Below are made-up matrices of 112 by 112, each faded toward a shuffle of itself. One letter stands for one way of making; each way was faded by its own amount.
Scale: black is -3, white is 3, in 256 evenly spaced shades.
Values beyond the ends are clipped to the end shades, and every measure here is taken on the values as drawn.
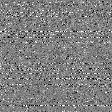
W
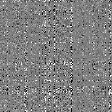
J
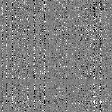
J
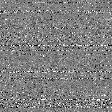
W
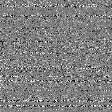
W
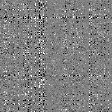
J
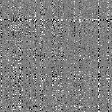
J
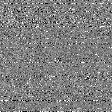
W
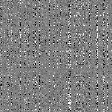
J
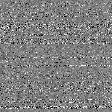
W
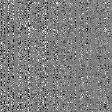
J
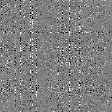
J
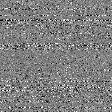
W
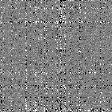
J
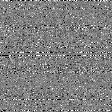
W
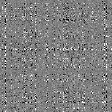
J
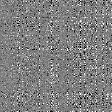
J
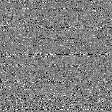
W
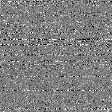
W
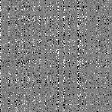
J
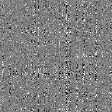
J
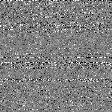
W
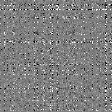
J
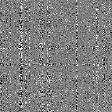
J
